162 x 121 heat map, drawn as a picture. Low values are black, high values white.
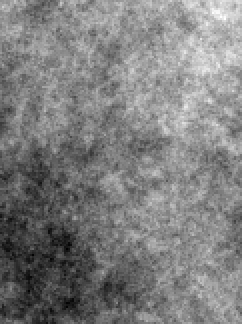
Stripes: none. Odd rows or columns: none. Mirror symmetry: none. Ninth with the highest average: top right. Ninth with the lowest average: bottom left. Grain: blotchy. Slope: up to the top right.
